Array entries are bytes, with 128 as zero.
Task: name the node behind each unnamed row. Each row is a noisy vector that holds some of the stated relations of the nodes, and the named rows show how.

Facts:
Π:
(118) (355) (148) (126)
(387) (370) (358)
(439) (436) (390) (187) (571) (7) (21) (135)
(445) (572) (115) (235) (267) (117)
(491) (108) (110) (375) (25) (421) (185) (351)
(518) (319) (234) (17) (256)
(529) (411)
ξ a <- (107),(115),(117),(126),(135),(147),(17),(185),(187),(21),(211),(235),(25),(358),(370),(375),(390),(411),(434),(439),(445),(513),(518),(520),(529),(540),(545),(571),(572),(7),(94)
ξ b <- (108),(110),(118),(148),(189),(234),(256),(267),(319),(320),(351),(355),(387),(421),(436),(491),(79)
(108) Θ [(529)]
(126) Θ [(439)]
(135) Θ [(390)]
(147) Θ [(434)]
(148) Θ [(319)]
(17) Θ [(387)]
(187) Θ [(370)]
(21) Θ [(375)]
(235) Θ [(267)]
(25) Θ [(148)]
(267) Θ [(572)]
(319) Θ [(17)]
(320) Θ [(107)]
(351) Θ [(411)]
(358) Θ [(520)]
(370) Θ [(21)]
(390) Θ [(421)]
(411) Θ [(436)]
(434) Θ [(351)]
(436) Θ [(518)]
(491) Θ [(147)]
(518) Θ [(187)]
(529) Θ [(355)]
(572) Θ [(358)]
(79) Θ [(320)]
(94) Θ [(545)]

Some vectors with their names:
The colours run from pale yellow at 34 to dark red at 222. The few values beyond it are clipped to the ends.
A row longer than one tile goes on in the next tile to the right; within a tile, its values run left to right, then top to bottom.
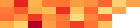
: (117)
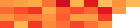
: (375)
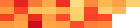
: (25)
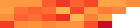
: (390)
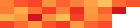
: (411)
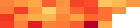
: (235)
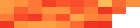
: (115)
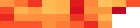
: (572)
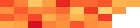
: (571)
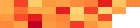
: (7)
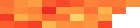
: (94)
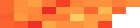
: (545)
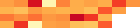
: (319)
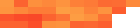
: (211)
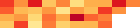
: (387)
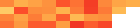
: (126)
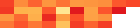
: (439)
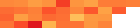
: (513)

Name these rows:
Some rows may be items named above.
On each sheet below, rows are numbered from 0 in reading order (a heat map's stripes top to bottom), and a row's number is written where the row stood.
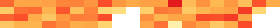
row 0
(256)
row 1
(148)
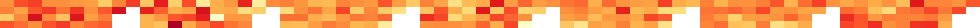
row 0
(411)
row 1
(135)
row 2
(256)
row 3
(267)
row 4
(421)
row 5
(189)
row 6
(520)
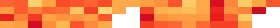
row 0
(571)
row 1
(572)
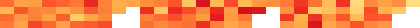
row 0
(126)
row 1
(370)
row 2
(25)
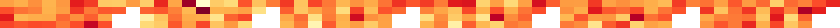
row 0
(358)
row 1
(351)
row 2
(118)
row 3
(491)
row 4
(436)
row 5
(518)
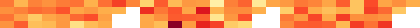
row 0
(189)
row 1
(21)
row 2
(17)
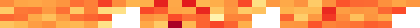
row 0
(256)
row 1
(185)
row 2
(107)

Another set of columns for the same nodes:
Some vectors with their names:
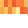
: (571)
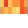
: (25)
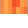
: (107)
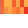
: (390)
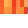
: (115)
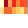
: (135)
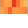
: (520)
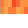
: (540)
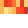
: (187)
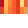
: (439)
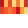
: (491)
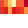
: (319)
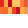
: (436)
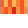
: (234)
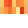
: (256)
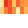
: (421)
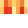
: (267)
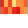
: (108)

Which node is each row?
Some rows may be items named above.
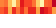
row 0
(148)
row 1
(319)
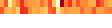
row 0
(17)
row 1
(126)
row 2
(21)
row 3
(520)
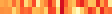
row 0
(235)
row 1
(17)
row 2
(351)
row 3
(358)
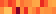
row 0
(370)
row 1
(520)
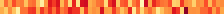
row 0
(571)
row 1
(148)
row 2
(387)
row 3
(529)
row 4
(411)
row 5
(185)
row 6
(572)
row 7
(189)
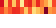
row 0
(118)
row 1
(518)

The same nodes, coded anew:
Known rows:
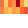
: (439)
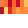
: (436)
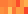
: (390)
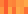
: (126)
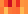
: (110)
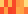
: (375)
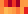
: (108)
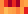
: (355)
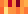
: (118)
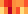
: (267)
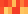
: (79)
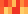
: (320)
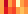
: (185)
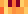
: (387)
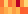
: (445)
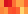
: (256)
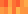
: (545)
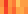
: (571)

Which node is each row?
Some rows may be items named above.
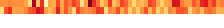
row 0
(235)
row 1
(21)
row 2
(411)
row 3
(421)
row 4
(17)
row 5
(17)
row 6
(256)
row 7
(189)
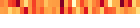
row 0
(529)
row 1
(571)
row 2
(135)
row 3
(518)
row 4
(319)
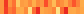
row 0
(571)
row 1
(358)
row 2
(520)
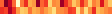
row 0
(351)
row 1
(148)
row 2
(421)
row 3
(572)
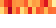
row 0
(267)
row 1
(370)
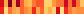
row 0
(491)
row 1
(25)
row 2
(436)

